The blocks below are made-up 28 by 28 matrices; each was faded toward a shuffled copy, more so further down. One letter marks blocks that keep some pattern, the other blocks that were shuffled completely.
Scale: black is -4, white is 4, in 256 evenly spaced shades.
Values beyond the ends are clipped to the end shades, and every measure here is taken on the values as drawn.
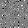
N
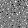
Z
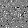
Z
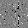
N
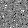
Z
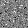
Z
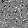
Z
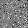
Z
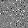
N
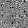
N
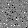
Z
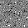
N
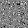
N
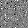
N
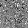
N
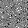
Z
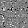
N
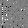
N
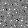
Z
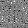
N
